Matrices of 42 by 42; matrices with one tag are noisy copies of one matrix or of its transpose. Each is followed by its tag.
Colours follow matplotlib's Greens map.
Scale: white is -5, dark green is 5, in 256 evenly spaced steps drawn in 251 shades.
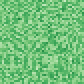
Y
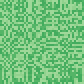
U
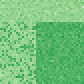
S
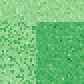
S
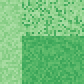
S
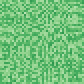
U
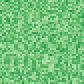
Y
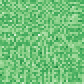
U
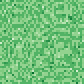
Y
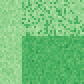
S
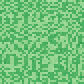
Y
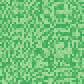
Y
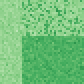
S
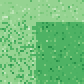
S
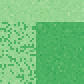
S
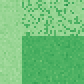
S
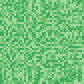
U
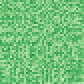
U
